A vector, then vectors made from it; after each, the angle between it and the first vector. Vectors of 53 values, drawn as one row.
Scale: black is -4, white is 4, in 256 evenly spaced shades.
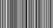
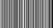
orthogonal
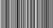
partly opposed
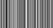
nearly opposite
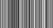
partly aligned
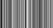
orthogonal
